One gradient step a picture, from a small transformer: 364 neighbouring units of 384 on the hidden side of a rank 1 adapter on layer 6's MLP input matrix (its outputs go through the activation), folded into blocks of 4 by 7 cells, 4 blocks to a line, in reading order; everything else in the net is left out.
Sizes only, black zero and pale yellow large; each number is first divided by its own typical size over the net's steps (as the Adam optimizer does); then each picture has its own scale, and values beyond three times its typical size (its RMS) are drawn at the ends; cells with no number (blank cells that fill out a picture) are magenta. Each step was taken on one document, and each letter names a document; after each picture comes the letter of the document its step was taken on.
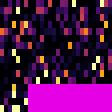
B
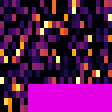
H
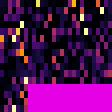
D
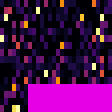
B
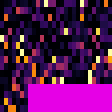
D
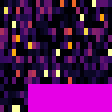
B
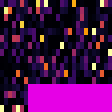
B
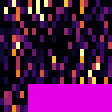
D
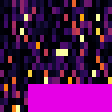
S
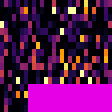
H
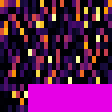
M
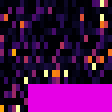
B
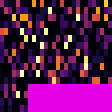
M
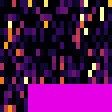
D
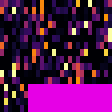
S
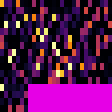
M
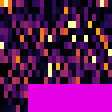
H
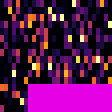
M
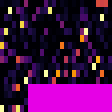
B
